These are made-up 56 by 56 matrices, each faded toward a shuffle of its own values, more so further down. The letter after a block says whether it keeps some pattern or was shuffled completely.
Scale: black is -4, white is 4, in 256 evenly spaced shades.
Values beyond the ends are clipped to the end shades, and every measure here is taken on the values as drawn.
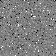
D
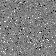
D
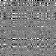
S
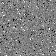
D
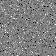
D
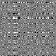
S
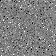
D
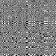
S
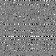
S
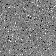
D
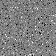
D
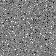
D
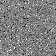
D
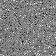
D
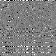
S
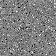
D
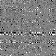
S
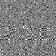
S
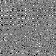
S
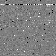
S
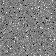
D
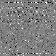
S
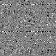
S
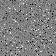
D
